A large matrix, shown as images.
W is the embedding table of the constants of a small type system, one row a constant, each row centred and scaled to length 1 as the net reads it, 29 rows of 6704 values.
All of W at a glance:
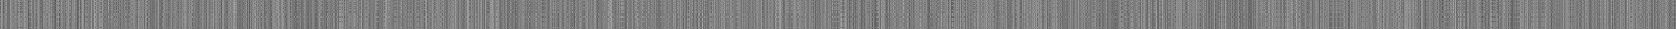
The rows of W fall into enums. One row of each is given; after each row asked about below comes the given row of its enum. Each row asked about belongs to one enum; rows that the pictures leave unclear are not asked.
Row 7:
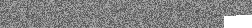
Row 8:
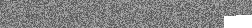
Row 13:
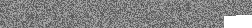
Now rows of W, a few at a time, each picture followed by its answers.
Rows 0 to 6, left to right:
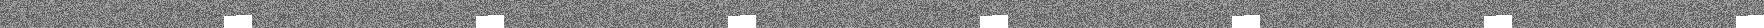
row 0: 7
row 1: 13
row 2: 8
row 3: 7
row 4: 8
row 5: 13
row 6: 8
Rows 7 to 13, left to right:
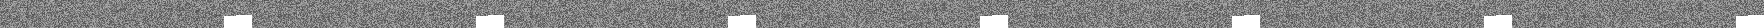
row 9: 7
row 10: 13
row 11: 8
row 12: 8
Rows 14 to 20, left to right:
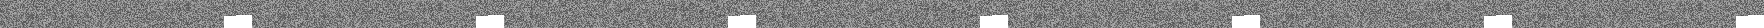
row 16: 7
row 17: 7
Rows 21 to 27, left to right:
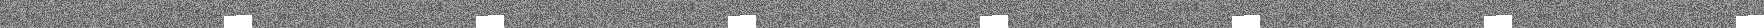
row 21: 7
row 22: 13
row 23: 13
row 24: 13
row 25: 13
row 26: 13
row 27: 8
